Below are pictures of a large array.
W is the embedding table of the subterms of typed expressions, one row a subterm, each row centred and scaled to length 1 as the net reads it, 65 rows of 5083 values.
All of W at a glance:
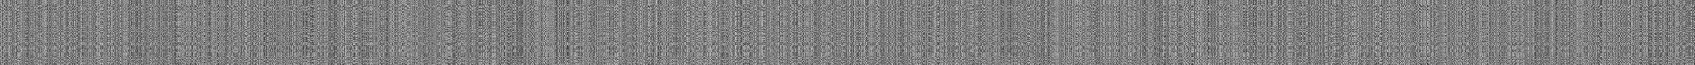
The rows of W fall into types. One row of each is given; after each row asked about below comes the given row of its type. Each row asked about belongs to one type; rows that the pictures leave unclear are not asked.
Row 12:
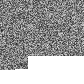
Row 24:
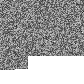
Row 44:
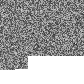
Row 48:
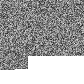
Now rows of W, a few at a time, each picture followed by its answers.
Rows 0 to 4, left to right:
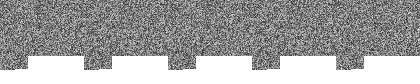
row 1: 24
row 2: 48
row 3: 24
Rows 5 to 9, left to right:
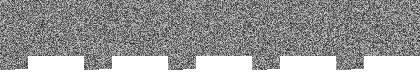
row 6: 12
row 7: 44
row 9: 44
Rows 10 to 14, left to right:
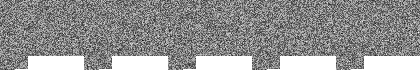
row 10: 24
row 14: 48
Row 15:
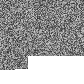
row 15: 24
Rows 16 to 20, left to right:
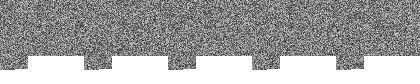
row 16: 44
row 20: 12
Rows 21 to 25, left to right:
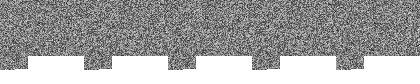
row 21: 48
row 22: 24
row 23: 24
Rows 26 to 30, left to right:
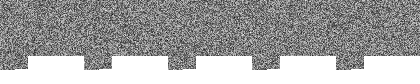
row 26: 48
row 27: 44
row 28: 48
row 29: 44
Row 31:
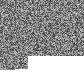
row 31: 44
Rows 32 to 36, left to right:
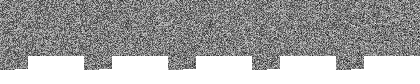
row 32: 24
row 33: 12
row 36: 12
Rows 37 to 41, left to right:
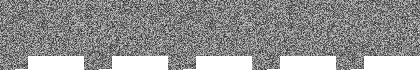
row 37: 12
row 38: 48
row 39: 12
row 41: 48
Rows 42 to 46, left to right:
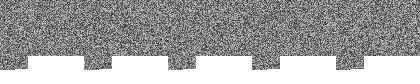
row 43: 44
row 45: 12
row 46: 24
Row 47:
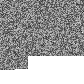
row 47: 24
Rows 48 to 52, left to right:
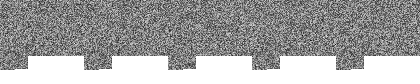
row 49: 48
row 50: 12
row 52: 24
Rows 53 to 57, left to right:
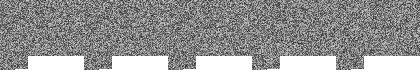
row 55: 24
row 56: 12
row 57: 24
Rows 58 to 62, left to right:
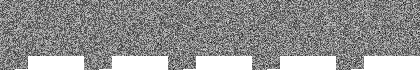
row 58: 24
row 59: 44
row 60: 24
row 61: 12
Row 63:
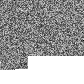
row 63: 44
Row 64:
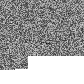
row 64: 12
